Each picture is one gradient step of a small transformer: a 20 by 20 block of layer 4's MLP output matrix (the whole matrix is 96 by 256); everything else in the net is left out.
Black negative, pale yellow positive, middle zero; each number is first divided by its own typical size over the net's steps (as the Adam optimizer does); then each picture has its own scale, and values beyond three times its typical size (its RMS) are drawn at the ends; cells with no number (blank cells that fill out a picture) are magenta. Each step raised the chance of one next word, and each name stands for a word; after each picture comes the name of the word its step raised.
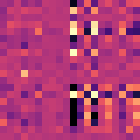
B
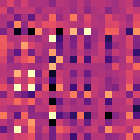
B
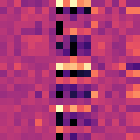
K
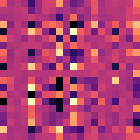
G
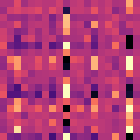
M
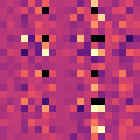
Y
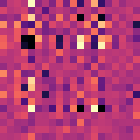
Y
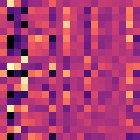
K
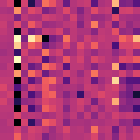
Y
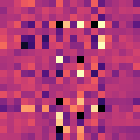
Y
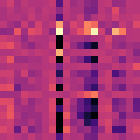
B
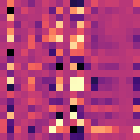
G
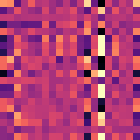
K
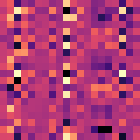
M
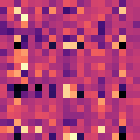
M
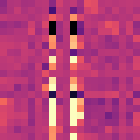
B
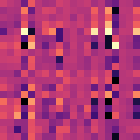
B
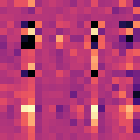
Y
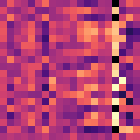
G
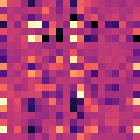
Y
